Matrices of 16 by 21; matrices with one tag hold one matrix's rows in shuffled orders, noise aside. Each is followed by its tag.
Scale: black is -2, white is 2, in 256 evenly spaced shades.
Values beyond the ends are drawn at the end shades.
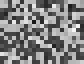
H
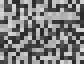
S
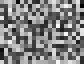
S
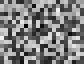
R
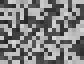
H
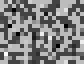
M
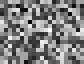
M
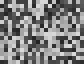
S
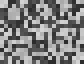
M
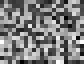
R
